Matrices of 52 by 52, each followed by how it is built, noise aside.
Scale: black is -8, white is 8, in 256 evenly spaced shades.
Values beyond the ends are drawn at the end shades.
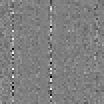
uneven columns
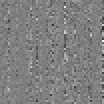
uneven columns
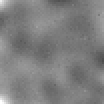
smooth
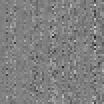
uneven columns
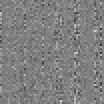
uneven columns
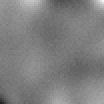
smooth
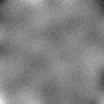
smooth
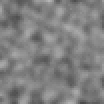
smooth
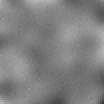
smooth
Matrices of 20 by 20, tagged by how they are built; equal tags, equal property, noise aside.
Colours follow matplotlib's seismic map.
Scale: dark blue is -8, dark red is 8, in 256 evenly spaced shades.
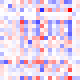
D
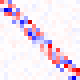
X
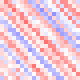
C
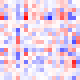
D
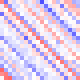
C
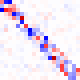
X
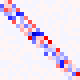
X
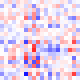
D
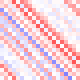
C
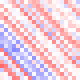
C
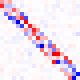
X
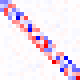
X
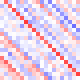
C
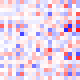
D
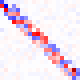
X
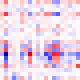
D
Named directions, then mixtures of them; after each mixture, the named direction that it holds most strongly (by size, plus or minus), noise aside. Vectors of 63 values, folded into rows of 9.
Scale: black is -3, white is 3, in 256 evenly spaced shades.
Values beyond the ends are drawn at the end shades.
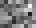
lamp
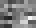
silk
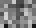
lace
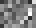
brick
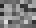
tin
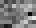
silk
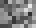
lamp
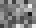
lamp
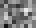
lamp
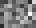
brick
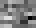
silk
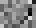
brick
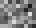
lamp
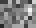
brick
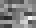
silk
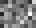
brick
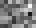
lamp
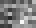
silk
